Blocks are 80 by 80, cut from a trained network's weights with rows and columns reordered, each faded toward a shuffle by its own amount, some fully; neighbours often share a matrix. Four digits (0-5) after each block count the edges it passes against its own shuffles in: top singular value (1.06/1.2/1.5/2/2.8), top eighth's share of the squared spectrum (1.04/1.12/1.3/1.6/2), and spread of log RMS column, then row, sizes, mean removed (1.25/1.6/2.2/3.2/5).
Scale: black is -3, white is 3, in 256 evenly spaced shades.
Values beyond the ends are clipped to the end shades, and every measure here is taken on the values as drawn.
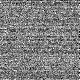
3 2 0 0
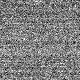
2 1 0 0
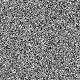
0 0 0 0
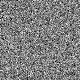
0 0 0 0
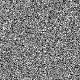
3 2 1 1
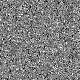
0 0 0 0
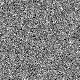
0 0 0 0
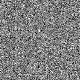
2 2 0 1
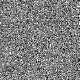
2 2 1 0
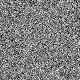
0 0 0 0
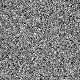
1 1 0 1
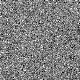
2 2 0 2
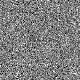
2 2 1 1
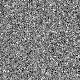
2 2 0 0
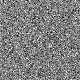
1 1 0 0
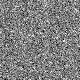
1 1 0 0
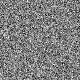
1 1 0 0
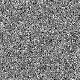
2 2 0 1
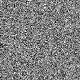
3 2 1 0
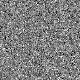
2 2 1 1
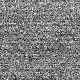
3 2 0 0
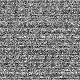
4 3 0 1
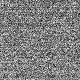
2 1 0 0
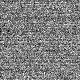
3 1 0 0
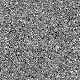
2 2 1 0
